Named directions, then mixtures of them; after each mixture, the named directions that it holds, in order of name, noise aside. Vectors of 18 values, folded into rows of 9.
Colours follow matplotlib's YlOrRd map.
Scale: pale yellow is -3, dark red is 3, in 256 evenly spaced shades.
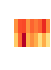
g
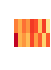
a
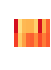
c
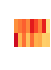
a, g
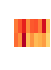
a, g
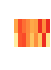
a, g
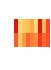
c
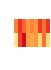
a, g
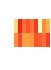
c, g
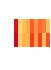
a, c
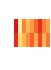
a, c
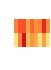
g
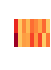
a, c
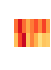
g
